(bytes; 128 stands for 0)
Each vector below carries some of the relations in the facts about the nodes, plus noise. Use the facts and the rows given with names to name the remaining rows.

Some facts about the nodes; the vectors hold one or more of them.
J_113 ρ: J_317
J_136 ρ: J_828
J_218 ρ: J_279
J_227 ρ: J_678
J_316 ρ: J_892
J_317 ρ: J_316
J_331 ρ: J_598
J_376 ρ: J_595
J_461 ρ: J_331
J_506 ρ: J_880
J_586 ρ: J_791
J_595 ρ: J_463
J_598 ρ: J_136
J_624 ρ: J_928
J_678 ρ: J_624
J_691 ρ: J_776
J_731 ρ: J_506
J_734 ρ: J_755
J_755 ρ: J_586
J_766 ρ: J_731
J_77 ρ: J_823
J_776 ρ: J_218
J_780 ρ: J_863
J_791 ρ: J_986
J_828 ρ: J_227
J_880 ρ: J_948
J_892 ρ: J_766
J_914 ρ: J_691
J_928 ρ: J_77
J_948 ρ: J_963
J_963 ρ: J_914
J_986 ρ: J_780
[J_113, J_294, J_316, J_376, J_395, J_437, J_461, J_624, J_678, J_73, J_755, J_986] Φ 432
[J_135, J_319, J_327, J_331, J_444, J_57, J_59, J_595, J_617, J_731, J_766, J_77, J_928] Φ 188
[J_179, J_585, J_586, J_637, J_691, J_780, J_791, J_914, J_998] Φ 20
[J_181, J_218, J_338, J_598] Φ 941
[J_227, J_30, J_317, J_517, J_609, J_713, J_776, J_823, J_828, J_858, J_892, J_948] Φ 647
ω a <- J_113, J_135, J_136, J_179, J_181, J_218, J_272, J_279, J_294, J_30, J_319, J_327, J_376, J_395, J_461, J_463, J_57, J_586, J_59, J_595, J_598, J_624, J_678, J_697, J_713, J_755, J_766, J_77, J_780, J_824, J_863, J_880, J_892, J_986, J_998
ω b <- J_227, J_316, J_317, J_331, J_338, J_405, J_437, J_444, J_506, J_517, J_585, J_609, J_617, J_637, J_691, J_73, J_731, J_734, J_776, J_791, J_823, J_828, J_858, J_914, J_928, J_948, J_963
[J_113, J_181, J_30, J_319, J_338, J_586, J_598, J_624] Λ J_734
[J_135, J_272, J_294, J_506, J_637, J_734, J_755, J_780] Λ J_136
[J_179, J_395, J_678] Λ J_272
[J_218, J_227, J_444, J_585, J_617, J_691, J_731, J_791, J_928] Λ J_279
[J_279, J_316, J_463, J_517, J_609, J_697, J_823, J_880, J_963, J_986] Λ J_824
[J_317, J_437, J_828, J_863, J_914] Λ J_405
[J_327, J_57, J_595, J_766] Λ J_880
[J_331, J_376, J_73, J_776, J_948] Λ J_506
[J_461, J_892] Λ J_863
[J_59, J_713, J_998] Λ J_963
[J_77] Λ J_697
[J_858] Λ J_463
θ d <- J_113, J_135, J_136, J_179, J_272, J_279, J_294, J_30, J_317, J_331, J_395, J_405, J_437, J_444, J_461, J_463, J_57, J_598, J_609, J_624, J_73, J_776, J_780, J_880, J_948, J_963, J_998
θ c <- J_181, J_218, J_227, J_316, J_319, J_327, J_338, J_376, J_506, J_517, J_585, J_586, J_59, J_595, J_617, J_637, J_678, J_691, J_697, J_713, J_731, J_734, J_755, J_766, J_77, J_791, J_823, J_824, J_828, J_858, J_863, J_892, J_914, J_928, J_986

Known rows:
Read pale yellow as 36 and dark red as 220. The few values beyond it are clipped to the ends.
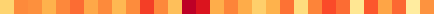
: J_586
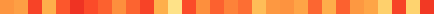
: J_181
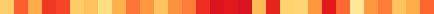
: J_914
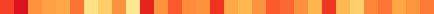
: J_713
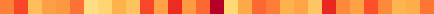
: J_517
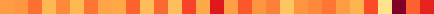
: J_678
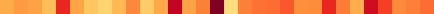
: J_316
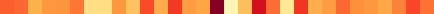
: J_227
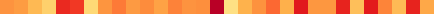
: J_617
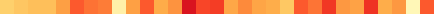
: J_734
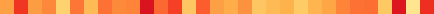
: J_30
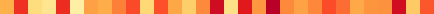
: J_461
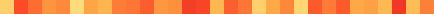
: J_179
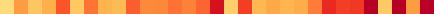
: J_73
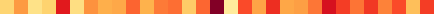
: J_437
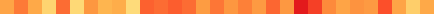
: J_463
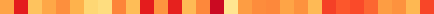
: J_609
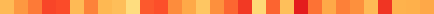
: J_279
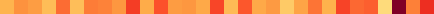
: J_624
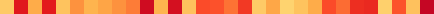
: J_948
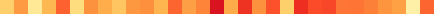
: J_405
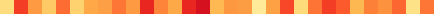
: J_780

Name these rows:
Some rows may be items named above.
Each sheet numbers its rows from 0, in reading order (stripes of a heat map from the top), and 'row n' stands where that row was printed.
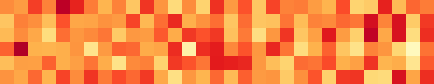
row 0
J_218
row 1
J_113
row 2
J_755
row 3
J_892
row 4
J_506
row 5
J_598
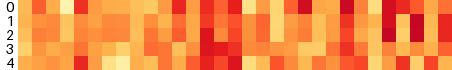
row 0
J_986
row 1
J_376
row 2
J_376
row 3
J_637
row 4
J_585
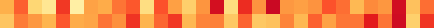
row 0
J_461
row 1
J_113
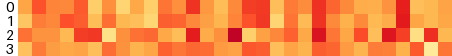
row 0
J_880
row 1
J_279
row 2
J_731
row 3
J_272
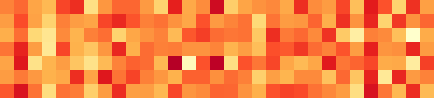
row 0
J_731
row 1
J_135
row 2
J_863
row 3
J_57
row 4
J_317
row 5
J_319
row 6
J_766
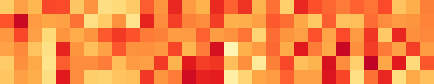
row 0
J_963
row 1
J_713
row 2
J_135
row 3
J_444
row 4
J_755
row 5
J_791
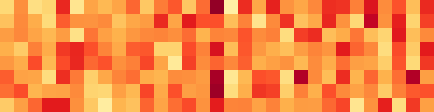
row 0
J_437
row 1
J_755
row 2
J_136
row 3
J_338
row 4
J_181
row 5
J_928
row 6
J_823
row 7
J_691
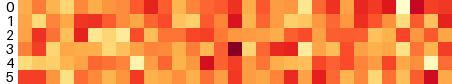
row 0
J_331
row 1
J_338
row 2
J_998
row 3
J_828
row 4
J_734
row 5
J_77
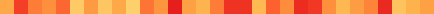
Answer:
J_880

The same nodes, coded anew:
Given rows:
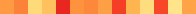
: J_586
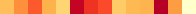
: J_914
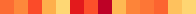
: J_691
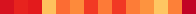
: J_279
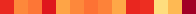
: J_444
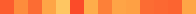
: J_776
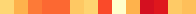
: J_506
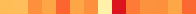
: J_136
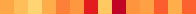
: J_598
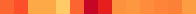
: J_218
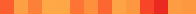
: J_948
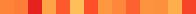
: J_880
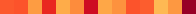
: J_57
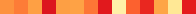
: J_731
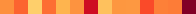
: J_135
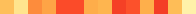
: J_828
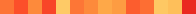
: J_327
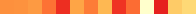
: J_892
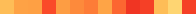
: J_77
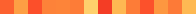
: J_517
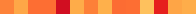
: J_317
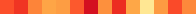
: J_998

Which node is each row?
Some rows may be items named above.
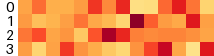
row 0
J_637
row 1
J_624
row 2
J_218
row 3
J_331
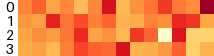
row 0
J_135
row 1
J_405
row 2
J_892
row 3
J_791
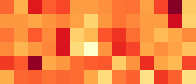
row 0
J_437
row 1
J_376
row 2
J_986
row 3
J_755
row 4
J_963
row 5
J_863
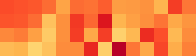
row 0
J_609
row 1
J_585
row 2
J_338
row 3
J_598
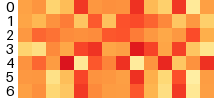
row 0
J_586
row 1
J_227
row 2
J_713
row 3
J_828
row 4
J_617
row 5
J_586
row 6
J_586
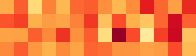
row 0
J_319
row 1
J_30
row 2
J_461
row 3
J_713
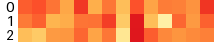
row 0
J_272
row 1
J_780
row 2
J_136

